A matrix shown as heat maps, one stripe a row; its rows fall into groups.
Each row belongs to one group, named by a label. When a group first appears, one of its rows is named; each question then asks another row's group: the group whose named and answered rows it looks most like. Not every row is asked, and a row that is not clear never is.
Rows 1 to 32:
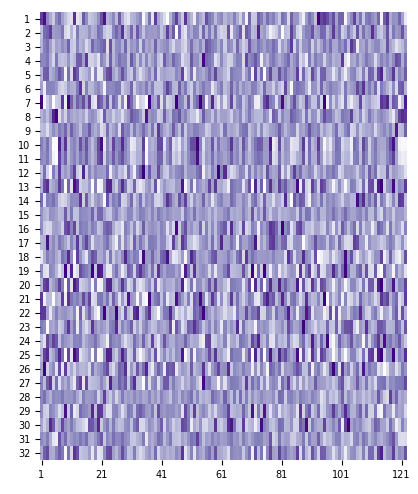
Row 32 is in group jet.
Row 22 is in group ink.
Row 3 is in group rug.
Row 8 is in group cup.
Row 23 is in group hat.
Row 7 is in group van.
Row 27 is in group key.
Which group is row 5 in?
jet
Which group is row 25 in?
jet
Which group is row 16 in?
hat
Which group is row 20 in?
jet
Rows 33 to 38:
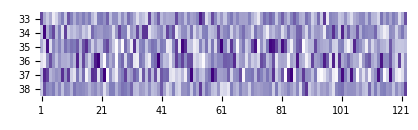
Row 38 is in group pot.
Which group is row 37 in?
rug
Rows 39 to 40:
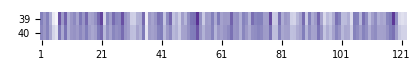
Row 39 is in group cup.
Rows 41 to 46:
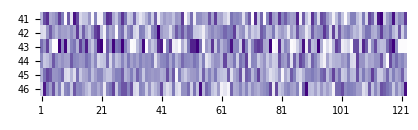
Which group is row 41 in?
jet
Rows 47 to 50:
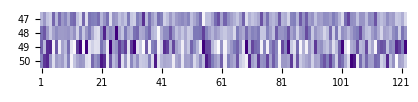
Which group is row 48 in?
ink
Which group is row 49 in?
key
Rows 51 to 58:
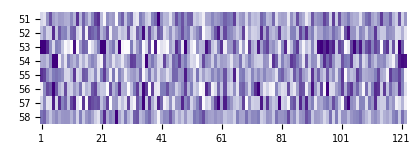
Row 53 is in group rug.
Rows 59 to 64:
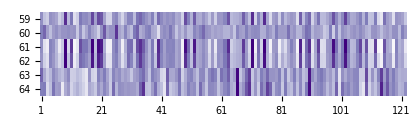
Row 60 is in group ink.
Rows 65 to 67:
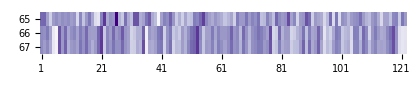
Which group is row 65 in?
ink
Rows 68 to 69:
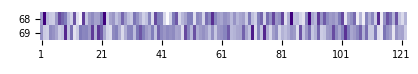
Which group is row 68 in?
rug
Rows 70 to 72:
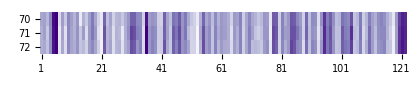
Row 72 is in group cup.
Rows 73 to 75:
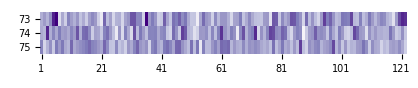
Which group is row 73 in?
cup
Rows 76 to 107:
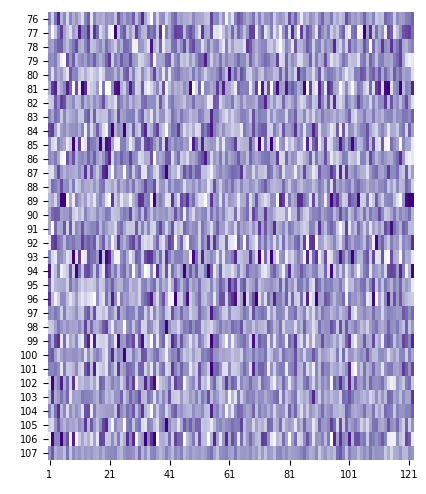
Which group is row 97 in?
key
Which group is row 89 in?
cup
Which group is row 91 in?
van
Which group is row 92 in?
pot
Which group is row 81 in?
jet
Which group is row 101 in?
key
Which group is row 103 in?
pot
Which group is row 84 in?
ink
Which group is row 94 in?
van
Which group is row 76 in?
key
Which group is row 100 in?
ink
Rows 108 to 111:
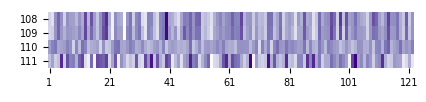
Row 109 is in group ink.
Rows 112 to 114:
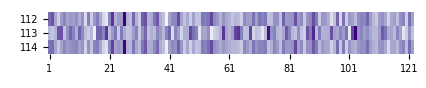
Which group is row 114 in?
ink
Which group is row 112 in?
ink
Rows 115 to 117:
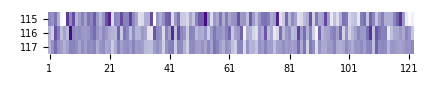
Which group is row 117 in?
pot
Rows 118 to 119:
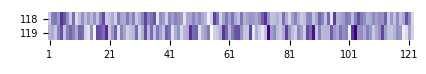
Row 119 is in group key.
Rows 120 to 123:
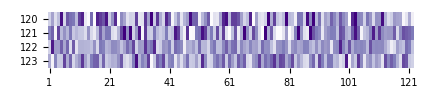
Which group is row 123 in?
van
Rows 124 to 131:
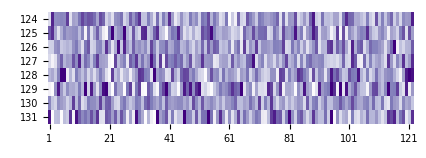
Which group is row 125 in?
ink
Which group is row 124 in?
pot
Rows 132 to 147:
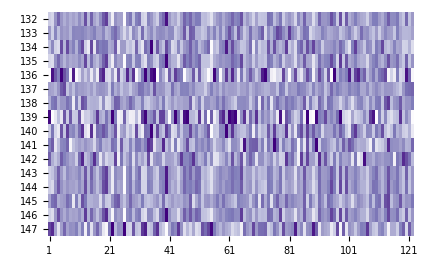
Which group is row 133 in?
hat
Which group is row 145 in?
jet
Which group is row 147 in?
ink
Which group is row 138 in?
jet
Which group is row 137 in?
cup
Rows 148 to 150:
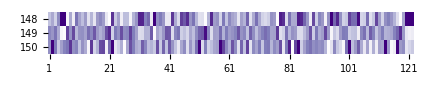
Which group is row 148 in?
cup
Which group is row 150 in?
rug
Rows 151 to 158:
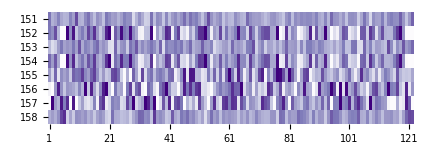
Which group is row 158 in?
cup
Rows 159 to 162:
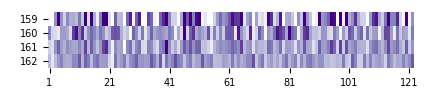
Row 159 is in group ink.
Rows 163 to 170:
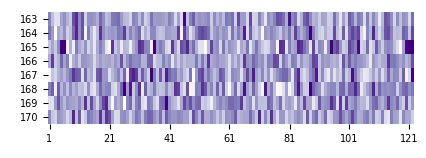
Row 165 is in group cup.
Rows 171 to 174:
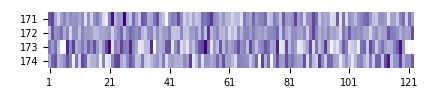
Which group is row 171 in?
ink
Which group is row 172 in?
pot
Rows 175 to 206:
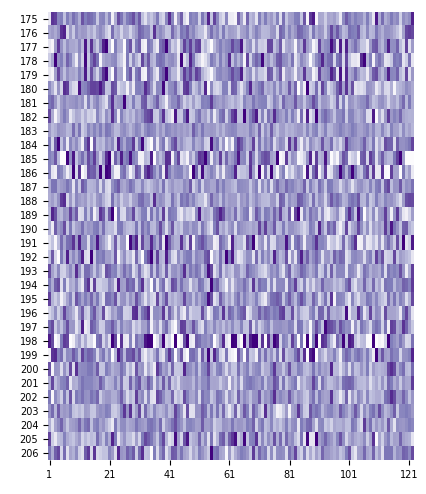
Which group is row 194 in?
key
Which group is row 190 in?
van
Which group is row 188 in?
cup
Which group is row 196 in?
van
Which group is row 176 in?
cup
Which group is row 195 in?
van
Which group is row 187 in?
jet
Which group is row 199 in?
pot
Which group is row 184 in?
key
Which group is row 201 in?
pot
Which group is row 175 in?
pot
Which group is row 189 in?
rug
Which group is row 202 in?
van
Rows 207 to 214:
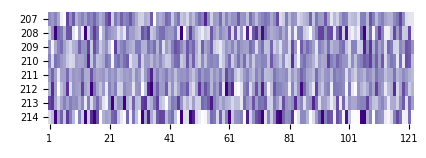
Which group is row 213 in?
ink
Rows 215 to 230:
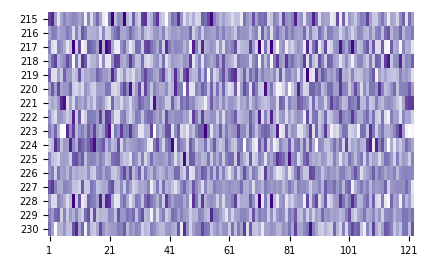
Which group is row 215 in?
ink
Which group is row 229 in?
key
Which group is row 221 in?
cup
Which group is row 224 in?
pot
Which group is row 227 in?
rug
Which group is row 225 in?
hat
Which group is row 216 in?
jet
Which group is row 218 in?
jet
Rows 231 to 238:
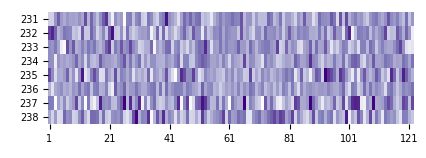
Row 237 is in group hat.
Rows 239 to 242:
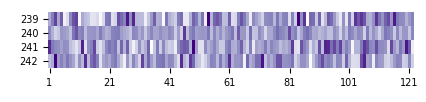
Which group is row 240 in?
hat
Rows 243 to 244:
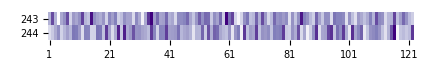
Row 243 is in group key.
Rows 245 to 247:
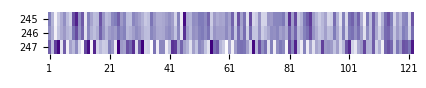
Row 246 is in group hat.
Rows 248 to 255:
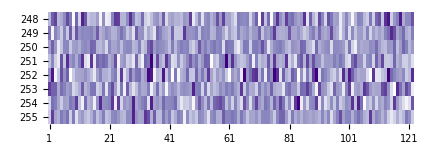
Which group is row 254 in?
rug
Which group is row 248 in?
jet
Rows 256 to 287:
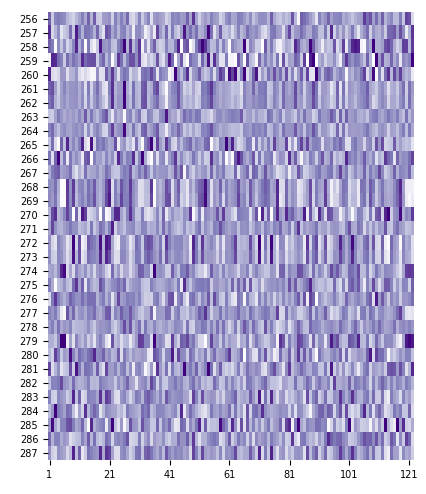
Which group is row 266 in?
key
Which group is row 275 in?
hat
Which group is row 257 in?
van
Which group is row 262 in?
ink
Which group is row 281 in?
van
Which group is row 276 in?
pot
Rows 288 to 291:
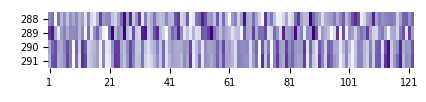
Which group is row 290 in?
jet
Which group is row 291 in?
jet
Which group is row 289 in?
ink
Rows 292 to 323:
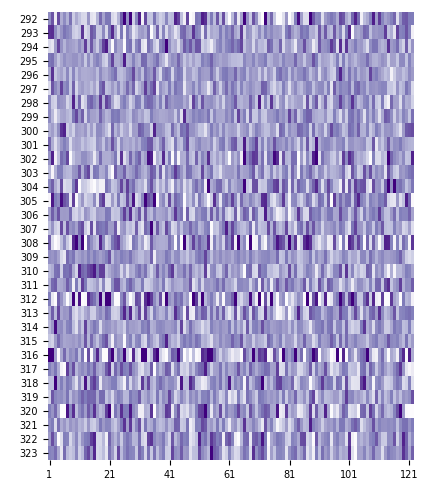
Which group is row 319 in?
pot
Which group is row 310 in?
pot
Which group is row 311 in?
jet
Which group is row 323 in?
key
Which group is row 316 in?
ink
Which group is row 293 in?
rug
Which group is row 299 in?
hat
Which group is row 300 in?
cup
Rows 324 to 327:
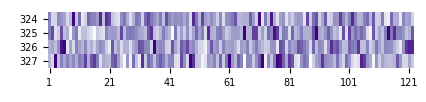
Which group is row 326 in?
cup
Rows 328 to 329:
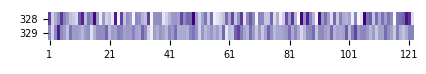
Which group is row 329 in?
key
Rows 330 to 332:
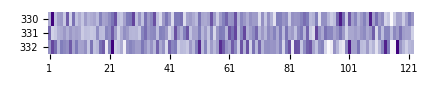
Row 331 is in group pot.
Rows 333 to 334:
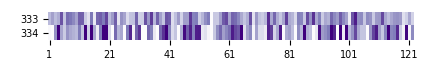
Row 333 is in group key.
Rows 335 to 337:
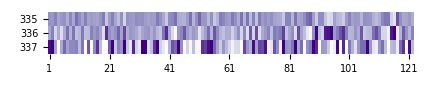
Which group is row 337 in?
ink
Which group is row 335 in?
rug
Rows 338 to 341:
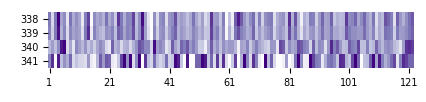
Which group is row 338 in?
key
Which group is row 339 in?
key
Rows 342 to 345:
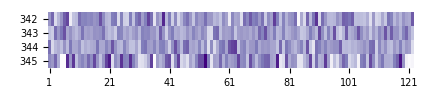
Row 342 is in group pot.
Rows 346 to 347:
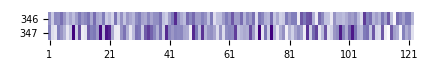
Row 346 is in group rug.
